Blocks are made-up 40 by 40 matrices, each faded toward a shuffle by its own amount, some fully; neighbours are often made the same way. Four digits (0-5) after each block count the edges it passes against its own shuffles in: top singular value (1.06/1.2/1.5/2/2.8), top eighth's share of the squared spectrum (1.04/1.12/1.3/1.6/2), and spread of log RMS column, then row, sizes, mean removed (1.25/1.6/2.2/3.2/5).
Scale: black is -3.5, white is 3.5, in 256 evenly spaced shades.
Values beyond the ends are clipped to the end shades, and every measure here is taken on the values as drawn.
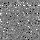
2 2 0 1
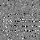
2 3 1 2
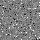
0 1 0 0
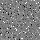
0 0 0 0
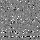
2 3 0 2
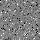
0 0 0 0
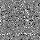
1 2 1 2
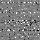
2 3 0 2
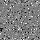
1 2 0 1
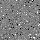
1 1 0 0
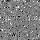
2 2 0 1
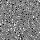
0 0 0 0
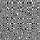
4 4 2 2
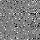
3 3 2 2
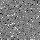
2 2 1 0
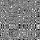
4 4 2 2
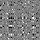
4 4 2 2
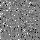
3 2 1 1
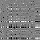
4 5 2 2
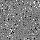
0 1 0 0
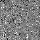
1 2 2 0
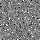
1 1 0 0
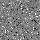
0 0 0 0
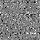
3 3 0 2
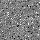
1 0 0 0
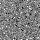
0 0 0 0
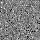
0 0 0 0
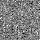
0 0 0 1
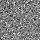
0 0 0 1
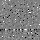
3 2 0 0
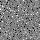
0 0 0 0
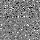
2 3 0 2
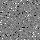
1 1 0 0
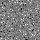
0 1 0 0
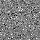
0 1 0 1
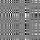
5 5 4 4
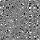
3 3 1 1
